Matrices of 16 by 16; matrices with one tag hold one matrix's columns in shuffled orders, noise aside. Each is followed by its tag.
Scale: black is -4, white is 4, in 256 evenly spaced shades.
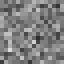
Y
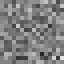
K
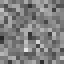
Y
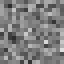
Y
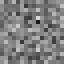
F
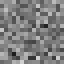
K
